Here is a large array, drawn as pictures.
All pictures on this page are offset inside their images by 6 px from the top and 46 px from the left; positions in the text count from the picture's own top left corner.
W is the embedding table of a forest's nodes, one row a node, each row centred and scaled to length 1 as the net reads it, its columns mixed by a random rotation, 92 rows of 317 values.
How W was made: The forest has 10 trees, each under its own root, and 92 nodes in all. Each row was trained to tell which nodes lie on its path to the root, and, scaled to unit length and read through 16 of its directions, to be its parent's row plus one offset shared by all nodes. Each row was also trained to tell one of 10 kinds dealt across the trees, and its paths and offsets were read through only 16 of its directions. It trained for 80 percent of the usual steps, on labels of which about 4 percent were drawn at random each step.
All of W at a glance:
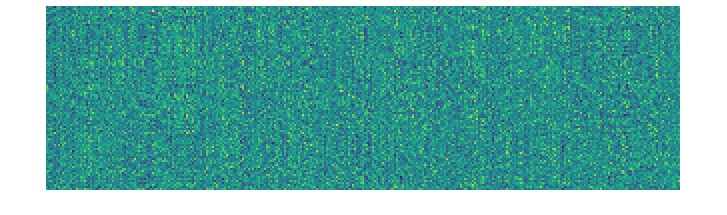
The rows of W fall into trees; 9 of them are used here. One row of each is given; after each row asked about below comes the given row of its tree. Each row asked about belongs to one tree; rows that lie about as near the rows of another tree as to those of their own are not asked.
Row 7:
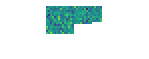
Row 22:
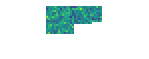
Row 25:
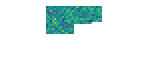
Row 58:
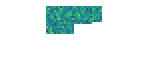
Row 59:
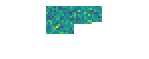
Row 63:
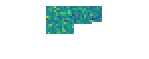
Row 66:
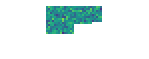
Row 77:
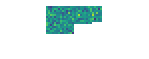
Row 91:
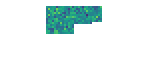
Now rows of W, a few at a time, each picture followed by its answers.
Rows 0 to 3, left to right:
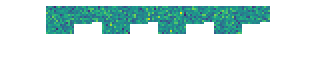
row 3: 22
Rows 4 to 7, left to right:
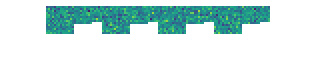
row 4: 59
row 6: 25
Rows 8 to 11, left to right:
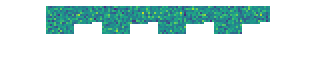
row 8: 66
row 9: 77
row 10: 58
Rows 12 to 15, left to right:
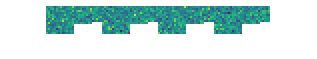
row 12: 77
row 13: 77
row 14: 59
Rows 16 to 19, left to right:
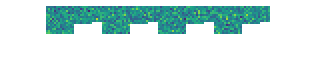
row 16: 59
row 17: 77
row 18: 91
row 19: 77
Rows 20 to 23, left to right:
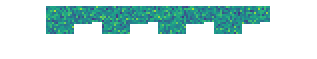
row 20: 22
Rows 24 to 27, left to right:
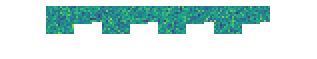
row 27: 59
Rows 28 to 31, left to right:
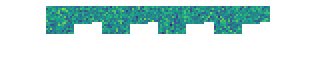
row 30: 25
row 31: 25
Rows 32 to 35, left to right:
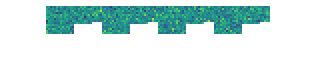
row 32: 77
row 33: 59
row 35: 25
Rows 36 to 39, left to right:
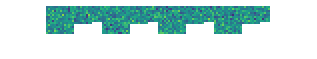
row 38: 59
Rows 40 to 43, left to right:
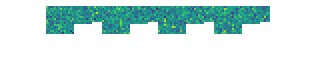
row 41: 91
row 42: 25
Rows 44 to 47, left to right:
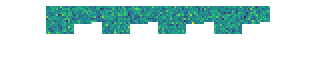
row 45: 22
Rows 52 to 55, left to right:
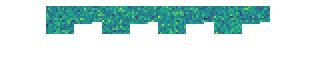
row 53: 25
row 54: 63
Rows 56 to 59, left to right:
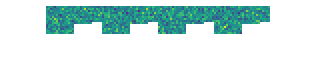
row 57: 77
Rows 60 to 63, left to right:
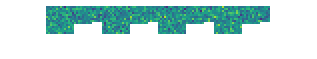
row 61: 91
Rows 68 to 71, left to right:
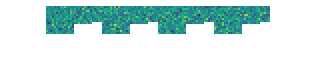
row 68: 91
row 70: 7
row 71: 66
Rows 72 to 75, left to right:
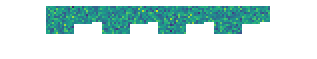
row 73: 91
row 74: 25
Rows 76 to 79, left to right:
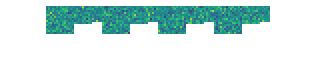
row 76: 59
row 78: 91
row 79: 91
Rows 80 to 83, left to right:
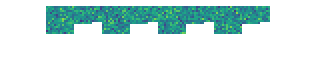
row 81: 25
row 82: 22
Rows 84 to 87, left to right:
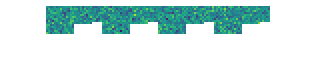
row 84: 7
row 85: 77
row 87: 91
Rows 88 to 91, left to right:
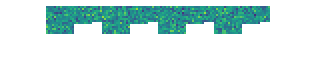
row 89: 22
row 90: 22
